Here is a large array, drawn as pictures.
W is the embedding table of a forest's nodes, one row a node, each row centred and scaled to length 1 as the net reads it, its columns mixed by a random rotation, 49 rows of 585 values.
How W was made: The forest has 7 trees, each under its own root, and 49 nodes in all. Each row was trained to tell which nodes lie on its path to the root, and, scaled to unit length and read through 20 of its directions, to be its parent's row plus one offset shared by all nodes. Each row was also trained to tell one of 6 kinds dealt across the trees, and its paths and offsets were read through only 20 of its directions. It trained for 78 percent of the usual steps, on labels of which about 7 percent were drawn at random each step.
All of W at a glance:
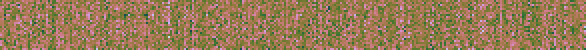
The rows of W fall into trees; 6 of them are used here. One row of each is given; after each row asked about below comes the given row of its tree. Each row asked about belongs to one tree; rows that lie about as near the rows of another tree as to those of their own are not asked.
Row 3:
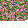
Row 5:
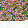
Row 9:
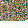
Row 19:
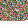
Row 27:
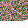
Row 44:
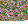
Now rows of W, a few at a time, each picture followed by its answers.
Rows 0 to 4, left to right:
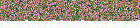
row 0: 19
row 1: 27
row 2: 19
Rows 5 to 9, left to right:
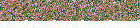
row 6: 27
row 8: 27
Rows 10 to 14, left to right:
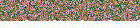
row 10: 5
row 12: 19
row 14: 3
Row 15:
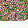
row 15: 3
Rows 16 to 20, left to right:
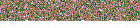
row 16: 19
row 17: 19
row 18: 3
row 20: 9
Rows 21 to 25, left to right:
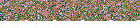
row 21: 27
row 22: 3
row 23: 3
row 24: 5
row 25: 9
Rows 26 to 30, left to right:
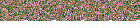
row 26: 27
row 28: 19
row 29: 5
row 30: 27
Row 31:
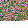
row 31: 27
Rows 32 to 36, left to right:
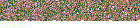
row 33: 9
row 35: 27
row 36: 3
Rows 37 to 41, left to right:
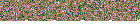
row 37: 3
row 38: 27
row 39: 9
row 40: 19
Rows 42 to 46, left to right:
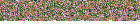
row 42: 19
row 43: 9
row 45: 19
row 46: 44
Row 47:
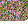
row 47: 3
